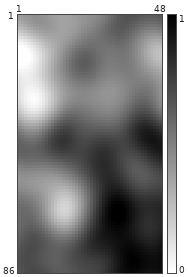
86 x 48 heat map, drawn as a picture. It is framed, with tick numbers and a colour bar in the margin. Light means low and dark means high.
No lone cell stands out from its neighbours. The field climbs toward the bottom right. The top left is the ninth with the lowest average. Neither half mirrors the other.
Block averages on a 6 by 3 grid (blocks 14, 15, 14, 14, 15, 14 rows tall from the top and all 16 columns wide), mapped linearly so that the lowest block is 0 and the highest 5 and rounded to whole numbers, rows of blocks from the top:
122 | 022 | 234 | 244 | 235 | 345
